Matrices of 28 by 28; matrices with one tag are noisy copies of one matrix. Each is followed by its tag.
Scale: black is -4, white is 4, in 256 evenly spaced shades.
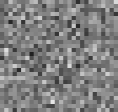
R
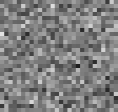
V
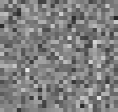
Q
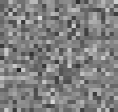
R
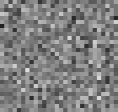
Q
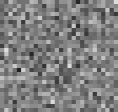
R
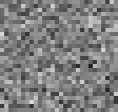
V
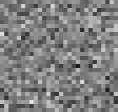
V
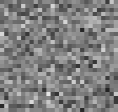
V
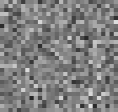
Q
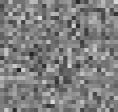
R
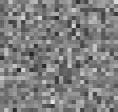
R
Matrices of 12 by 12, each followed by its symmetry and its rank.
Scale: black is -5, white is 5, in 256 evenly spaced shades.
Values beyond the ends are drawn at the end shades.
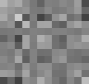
symmetric, rank two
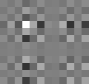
symmetric, rank one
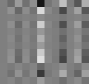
neither, rank one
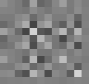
symmetric, rank two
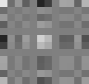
symmetric, rank one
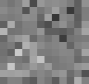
antisymmetric, full rank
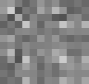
symmetric, rank two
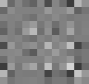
symmetric, rank two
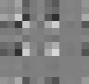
symmetric, rank one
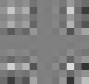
symmetric, rank one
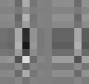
neither, rank one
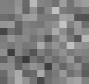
antisymmetric, full rank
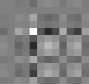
symmetric, rank one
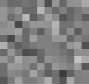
antisymmetric, full rank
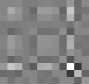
symmetric, rank two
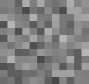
antisymmetric, full rank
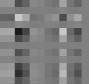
neither, rank one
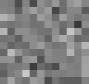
antisymmetric, full rank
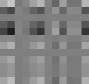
neither, rank one
